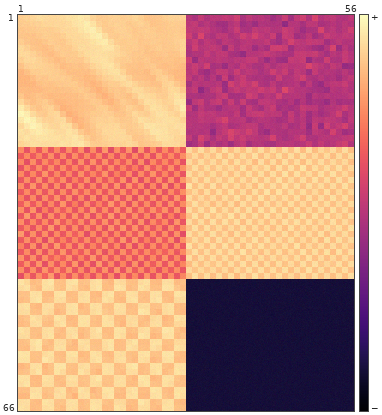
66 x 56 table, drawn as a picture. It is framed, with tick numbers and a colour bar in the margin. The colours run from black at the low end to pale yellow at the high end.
The table splits into 3 rows of 2 panels. Panel 1,1: very high, slanting down to the right, faint in contrast. Panel 1,2: middling, fine-grained, faint in contrast. Panel 2,1: high, checkered. Panel 2,2: very high, checkered, faint in contrast. Panel 3,1: very high, checkered, faint in contrast. Panel 3,2: very low, flat.
